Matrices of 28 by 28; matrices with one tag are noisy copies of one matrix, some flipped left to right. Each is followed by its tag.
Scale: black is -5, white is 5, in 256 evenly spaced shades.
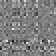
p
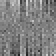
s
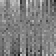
s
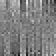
s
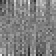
s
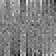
s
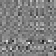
p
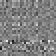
p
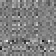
p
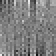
s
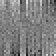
s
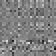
p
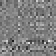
p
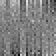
s
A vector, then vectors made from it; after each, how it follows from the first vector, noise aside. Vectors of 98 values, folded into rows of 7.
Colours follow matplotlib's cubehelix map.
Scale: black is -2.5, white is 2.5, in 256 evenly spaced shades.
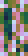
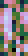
negated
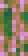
shrunk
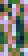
reversed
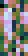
negated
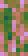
shrunk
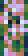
wrapped around
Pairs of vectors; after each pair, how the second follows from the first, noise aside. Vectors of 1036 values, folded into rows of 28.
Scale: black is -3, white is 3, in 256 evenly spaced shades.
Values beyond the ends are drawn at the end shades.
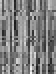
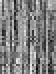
copied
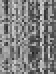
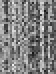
copied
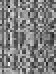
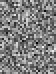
shuffled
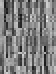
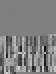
partly zeroed
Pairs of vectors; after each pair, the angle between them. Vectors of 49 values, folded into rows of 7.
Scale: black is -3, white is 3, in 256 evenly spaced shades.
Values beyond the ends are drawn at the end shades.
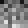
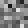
orthogonal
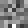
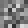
nearly opposite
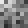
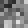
nearly opposite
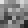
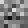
partly aligned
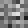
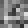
partly opposed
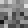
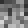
nearly opposite
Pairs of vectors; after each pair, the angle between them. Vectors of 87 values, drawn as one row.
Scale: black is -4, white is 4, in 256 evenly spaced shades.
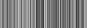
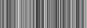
nearly parallel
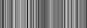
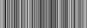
orthogonal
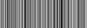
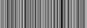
nearly parallel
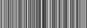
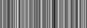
partly aligned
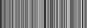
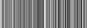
nearly opposite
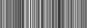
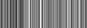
partly aligned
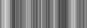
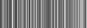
orthogonal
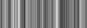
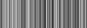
partly aligned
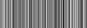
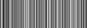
orthogonal
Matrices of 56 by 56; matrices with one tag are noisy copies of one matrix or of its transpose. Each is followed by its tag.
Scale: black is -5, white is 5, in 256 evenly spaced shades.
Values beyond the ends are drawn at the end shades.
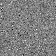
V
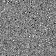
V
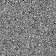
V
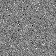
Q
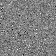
V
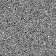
Q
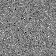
Q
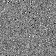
V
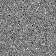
Q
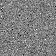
V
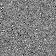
V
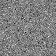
Q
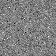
Q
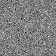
Q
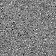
V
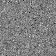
V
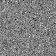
V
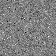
Q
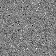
Q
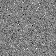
Q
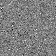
V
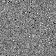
V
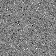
Q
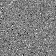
V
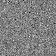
V
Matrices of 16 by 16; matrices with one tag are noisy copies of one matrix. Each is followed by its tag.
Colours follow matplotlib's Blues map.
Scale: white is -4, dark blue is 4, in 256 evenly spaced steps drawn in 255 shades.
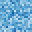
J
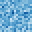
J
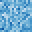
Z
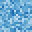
J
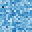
J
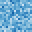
J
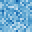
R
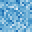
R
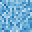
Z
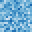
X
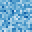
J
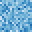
Z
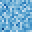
Z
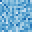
Z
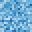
X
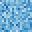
Z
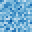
X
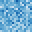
R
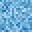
Z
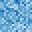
R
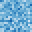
X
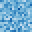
X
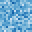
J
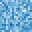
Z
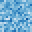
X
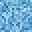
Z
